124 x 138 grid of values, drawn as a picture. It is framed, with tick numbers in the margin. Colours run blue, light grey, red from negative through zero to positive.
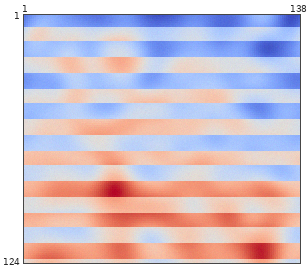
The field climbs toward the bottom. No lone cell stands out from its neighbours. The ninth with the lowest average is the top right. Horizontal stripes repeat 8 times down the table.
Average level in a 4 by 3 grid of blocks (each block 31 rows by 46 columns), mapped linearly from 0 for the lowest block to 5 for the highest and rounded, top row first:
2 1 0
2 3 1
4 4 3
4 5 5
